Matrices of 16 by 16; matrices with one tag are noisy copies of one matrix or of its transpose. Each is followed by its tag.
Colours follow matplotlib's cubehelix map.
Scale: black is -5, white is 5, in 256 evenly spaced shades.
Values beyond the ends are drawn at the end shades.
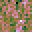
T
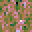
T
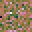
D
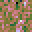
T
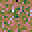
D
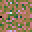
D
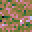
T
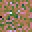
D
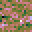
T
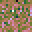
D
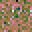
D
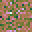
D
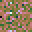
D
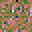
D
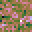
T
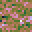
T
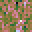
T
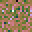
D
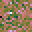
D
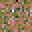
D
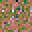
D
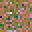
D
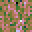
T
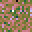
D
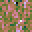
T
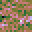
T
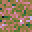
T
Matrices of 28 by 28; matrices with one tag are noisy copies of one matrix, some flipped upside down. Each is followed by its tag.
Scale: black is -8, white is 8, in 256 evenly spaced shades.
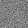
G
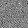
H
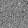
H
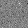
H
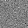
G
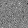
H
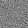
G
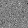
H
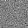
G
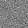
G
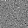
G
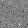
H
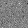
H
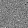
G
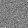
G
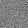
G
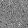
H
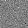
G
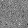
H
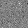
H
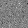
H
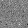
H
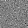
G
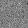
H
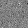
H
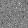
H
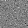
G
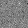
H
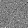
G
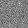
H
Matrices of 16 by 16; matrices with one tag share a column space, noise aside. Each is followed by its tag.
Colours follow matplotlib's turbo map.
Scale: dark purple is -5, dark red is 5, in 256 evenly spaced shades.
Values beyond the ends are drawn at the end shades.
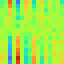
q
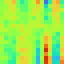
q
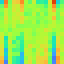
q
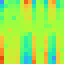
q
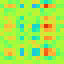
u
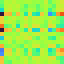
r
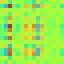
u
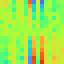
q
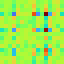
r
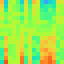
q
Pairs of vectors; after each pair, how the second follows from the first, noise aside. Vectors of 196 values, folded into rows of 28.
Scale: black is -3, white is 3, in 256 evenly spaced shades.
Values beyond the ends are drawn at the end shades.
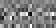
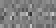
shrunk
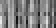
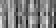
copied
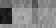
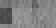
shrunk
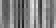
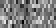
shuffled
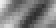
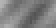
shrunk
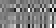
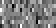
shuffled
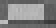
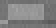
shrunk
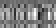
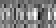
copied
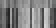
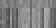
shrunk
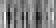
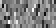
shuffled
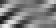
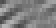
shrunk
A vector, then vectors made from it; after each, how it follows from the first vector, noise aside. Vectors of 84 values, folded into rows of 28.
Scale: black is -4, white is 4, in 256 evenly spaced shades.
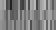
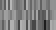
reversed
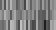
reversed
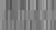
shrunk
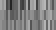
copied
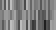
reversed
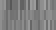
shrunk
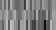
reversed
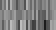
reversed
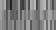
copied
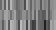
reversed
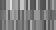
negated
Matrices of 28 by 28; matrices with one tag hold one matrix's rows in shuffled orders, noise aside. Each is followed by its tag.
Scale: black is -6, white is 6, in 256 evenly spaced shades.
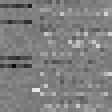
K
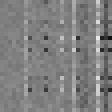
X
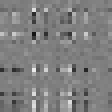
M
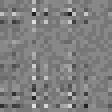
M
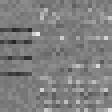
K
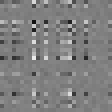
M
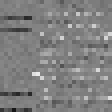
K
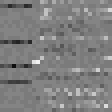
K
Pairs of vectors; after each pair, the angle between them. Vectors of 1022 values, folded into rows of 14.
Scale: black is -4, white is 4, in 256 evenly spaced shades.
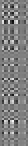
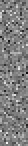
orthogonal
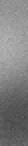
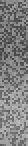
partly opposed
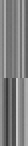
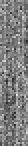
partly aligned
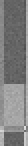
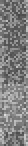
partly aligned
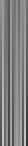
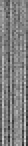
nearly parallel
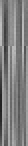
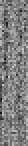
partly aligned
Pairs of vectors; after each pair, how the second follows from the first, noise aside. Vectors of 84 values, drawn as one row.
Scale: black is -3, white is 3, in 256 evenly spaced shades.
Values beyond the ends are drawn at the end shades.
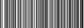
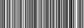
wrapped around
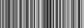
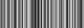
wrapped around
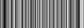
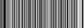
sign-scrambled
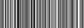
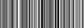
wrapped around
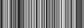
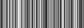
sign-scrambled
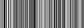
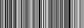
wrapped around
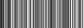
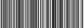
wrapped around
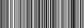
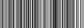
wrapped around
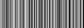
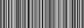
wrapped around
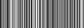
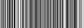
wrapped around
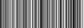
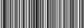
wrapped around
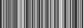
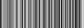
sign-scrambled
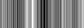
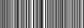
sign-scrambled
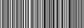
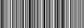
sign-scrambled
